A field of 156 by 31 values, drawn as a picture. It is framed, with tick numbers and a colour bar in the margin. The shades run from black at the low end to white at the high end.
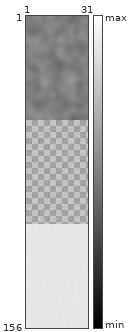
It is made of 3 by 1 panels. Panel 1,1: middling, blotchy, faint in contrast. Panel 2,1: high, checkered. Panel 3,1: very high, flat.
